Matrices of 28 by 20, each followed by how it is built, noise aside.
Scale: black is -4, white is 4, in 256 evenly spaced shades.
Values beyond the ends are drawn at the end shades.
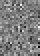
low rank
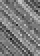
Toeplitz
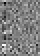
low rank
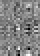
low rank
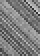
Toeplitz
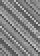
Toeplitz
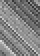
Toeplitz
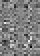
low rank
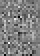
low rank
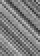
Toeplitz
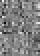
low rank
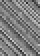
Toeplitz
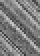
Toeplitz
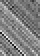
Toeplitz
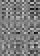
low rank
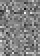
low rank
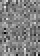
low rank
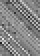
Toeplitz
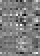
low rank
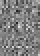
low rank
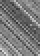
Toeplitz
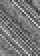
Toeplitz
